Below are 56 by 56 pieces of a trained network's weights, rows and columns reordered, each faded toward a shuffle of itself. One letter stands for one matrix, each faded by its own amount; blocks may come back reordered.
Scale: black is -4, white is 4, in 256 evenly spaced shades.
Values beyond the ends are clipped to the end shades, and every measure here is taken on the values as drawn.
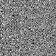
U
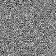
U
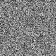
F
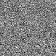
F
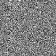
U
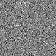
U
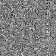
U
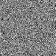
F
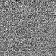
F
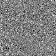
U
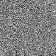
U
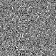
U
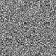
F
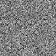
F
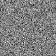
F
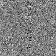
F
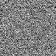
F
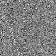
U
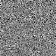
F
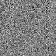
F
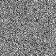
F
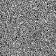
F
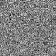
F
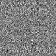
F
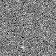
U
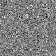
U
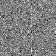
U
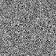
U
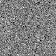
U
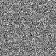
F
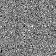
F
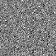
U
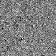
U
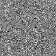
U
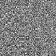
F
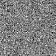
U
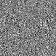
U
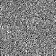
U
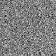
U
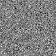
U
